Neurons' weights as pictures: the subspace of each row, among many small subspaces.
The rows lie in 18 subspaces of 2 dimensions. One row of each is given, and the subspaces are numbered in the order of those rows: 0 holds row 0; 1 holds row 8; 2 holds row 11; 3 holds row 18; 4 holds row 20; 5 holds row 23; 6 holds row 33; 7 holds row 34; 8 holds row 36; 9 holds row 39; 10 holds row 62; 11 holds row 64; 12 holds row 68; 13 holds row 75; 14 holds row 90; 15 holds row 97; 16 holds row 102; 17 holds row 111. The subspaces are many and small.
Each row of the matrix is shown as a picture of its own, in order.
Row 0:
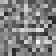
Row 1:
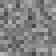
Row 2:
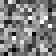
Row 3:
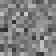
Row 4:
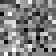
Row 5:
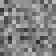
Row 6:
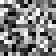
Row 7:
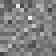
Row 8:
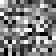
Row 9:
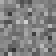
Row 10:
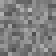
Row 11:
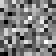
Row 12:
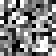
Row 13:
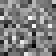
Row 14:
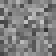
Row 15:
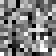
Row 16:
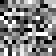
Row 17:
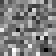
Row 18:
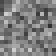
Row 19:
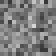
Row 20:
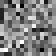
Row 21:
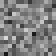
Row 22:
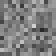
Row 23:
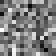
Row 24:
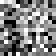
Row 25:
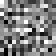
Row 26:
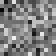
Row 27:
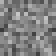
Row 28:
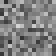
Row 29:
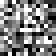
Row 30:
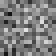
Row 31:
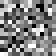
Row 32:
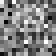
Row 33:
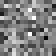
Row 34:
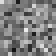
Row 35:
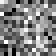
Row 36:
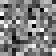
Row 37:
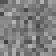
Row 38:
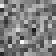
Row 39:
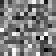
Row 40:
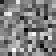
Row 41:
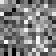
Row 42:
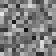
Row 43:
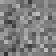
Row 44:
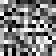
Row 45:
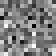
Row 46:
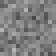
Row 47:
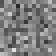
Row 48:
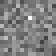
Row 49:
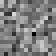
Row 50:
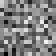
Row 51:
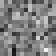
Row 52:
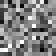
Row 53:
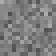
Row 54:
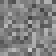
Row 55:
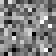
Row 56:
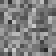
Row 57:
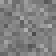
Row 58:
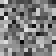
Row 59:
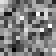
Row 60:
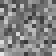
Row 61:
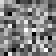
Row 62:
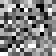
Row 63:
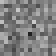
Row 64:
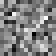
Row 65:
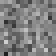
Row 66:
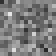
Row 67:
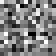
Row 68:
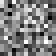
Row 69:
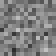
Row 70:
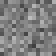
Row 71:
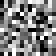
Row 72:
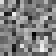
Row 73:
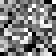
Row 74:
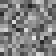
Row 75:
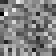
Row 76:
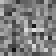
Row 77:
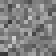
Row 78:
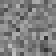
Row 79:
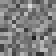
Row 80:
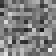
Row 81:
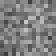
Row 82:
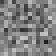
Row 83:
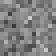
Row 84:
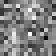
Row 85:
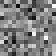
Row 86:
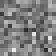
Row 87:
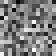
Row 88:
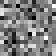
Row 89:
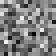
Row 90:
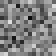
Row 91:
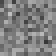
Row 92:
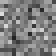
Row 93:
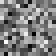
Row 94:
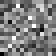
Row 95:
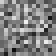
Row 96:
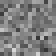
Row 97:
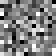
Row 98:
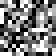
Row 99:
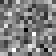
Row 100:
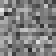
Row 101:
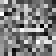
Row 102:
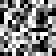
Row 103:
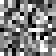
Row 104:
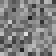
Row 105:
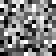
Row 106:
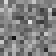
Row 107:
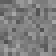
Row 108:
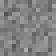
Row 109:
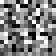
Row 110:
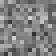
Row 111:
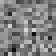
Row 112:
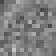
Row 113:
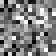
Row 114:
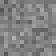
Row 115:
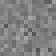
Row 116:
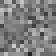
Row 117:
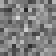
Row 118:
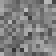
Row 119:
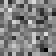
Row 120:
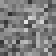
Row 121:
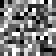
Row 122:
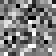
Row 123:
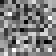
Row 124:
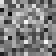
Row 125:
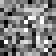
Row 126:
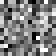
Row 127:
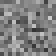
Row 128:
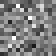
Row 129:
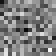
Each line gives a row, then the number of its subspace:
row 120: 13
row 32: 12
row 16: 1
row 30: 2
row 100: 12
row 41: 13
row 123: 0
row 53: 3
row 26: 4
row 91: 12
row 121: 9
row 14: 13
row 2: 14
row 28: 0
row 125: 13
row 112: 3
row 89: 8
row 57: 7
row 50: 2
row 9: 17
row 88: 6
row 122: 8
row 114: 4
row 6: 8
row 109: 6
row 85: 6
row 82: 0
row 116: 4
